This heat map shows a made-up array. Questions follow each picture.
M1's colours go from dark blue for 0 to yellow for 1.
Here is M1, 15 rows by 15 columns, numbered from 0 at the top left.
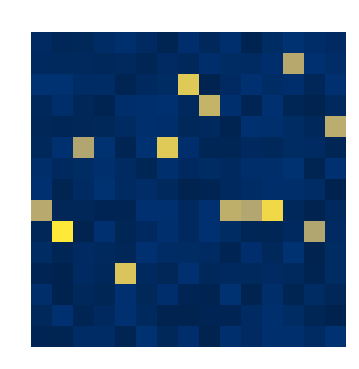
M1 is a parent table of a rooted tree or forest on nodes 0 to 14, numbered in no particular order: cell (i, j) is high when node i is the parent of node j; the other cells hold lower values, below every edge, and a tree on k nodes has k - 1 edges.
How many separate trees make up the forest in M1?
2
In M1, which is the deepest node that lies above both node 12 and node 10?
8
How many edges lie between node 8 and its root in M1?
1
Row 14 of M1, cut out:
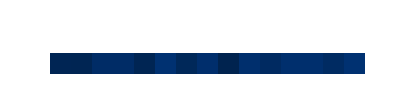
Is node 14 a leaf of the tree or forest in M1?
yes
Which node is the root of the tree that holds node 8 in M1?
3
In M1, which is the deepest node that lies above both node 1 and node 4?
8
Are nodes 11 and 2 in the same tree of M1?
no
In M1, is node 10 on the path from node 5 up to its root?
no
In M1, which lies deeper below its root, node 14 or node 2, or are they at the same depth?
node 14
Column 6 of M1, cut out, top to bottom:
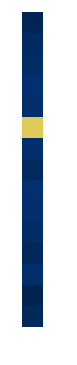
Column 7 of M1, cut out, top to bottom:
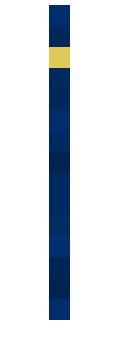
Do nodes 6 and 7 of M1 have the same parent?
no
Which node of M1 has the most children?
8
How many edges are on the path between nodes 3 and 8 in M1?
1
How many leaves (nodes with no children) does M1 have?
7
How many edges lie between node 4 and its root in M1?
3
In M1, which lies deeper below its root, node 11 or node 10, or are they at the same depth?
the same depth
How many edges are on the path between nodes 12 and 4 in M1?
5
